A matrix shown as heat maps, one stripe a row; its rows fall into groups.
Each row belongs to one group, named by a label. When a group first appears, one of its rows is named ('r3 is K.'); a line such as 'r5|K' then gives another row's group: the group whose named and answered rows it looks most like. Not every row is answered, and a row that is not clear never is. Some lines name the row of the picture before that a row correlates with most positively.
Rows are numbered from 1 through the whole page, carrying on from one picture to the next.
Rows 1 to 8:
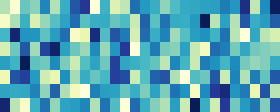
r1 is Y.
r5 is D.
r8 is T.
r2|Y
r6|D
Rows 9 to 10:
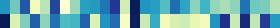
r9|D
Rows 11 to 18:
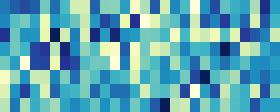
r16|Y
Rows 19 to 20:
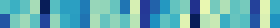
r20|T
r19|T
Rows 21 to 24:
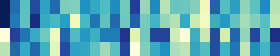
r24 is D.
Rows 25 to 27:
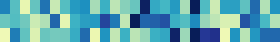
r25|T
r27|Y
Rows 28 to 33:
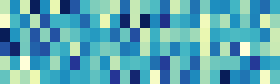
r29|T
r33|T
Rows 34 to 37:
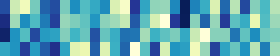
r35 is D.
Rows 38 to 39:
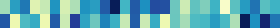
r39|Y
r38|D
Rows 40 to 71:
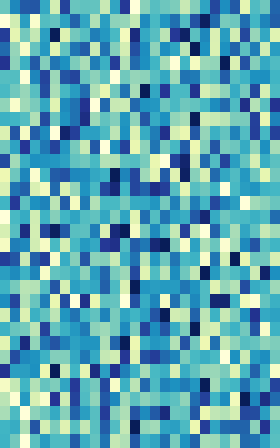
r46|T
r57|D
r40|D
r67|Y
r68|Y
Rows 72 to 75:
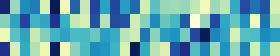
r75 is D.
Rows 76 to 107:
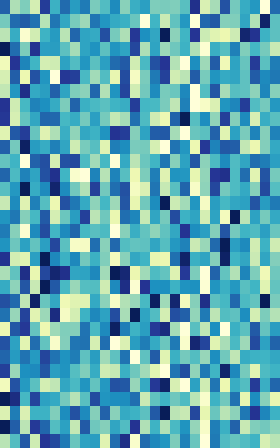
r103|D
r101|T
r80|D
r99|D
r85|D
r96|T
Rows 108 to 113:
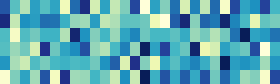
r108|Y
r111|T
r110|Y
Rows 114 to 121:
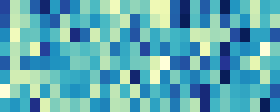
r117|T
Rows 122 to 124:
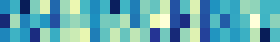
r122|D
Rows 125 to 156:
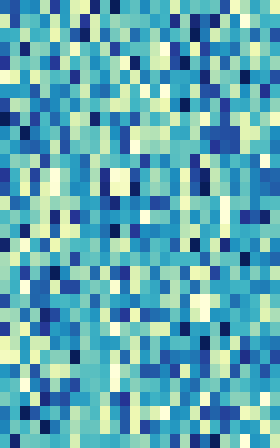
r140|Y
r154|D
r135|D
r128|D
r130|Y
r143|Y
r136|T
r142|T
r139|D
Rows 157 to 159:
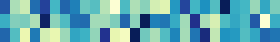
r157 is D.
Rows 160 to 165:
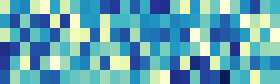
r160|D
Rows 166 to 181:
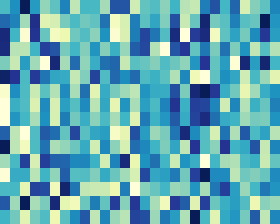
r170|Y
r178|Y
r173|Y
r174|Y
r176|T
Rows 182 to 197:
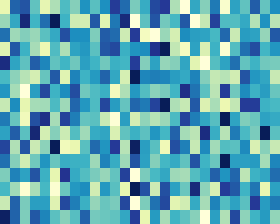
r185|D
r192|D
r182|D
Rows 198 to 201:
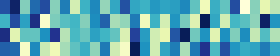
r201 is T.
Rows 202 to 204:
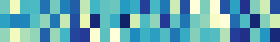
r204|Y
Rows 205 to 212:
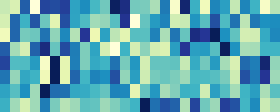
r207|Y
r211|T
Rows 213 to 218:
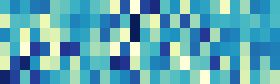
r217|D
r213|T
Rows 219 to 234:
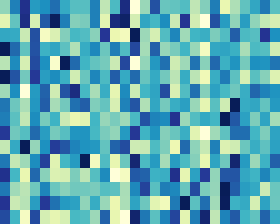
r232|T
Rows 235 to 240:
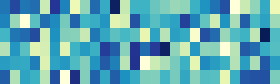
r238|D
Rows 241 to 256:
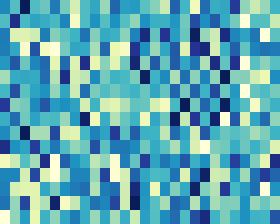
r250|D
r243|T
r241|D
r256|Y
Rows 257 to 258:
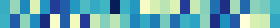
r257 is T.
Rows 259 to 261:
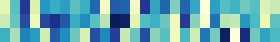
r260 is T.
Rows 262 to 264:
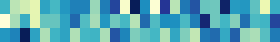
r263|Y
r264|D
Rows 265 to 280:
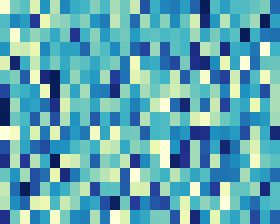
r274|Y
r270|T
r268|T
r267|Y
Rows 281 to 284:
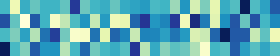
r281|Y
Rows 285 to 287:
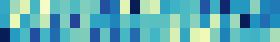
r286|Y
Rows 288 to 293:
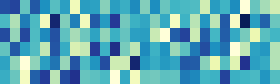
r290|D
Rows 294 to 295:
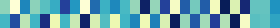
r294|Y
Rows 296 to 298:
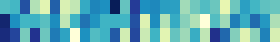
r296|D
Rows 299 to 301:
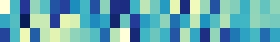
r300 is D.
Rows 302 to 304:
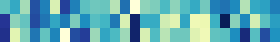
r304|Y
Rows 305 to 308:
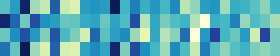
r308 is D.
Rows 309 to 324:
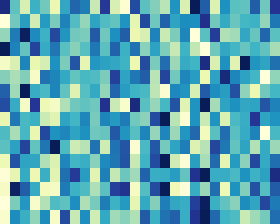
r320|D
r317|D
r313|Y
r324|Y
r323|Y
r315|D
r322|D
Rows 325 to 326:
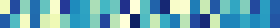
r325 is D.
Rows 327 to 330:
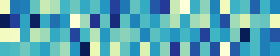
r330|Y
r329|Y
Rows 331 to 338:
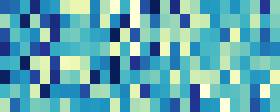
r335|D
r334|T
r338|Y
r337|T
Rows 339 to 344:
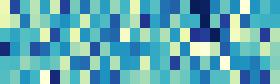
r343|Y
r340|Y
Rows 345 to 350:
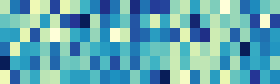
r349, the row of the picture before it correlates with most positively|342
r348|Y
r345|D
